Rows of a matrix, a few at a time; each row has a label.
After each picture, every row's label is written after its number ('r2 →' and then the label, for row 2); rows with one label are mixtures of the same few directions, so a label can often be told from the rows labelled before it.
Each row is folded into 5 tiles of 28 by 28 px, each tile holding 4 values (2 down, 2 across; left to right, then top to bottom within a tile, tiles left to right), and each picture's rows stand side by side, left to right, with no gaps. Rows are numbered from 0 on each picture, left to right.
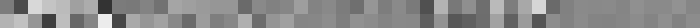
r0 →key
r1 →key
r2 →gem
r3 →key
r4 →key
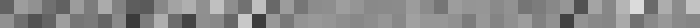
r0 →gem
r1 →key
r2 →gem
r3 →key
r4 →gem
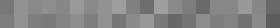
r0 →key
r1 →gem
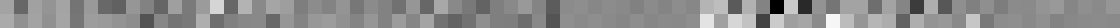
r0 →key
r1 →gem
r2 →key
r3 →gem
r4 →gem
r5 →gem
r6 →gem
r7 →gem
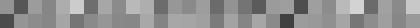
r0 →gem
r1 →key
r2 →gem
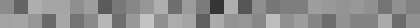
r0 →key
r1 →gem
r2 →key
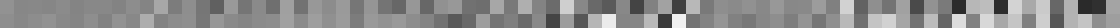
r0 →key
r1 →gem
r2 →key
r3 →gem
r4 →key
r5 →key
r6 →key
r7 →key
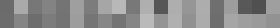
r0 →key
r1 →key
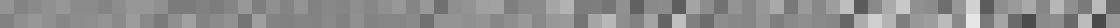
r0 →gem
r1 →key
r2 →key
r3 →gem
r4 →key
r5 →gem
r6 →gem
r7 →key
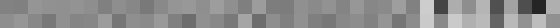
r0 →key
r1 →key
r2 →key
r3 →key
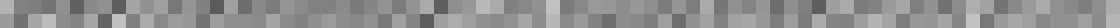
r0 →key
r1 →gem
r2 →key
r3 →gem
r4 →key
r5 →key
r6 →gem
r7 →gem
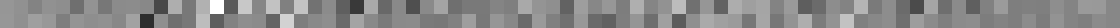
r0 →gem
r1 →gem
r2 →gem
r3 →key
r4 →key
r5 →key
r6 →gem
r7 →key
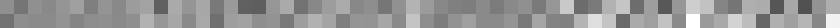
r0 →gem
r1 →key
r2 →gem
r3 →key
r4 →gem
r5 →gem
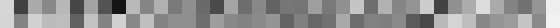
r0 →key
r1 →gem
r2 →gem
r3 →gem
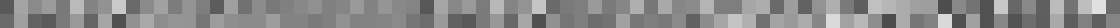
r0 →key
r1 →gem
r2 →gem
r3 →key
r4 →gem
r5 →gem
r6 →key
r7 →key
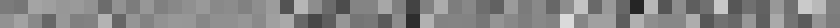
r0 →key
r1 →gem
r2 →gem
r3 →gem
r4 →gem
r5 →key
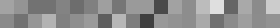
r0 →key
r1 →gem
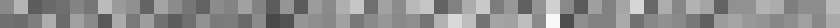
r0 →key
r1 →gem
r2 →gem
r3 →gem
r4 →gem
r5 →gem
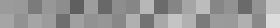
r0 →gem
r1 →gem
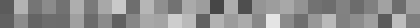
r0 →key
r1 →gem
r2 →key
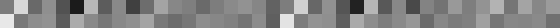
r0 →gem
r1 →gem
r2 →gem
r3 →gem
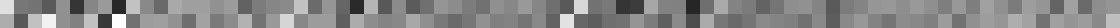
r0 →key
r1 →key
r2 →gem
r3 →gem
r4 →gem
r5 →gem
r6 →key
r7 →gem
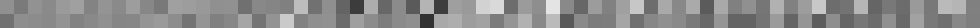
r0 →gem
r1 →key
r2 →gem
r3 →gem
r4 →gem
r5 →key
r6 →key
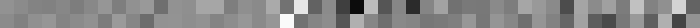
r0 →key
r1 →gem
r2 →gem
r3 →key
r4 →key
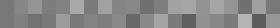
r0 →gem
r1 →key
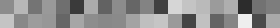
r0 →gem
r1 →key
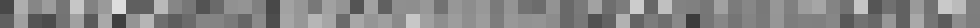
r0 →key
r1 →gem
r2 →gem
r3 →key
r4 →gem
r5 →key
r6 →key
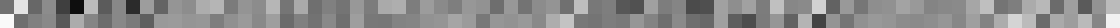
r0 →gem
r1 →gem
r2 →key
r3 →gem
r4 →gem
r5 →key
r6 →gem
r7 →gem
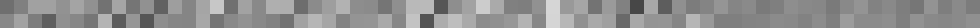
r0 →key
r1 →gem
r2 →gem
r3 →gem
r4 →gem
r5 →gem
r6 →gem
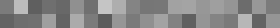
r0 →key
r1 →key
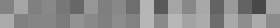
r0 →gem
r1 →key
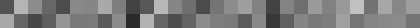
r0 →gem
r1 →gem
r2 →gem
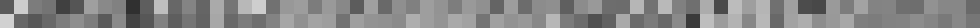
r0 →gem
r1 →key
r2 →gem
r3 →gem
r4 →gem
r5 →key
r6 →gem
